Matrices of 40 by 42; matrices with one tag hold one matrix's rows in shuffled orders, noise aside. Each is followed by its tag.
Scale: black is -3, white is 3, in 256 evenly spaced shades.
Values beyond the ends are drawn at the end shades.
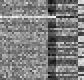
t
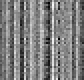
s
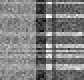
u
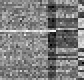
t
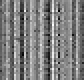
s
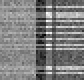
u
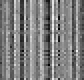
s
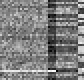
t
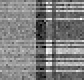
u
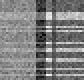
u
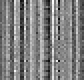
s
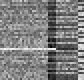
t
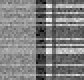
u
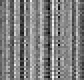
s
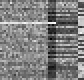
t
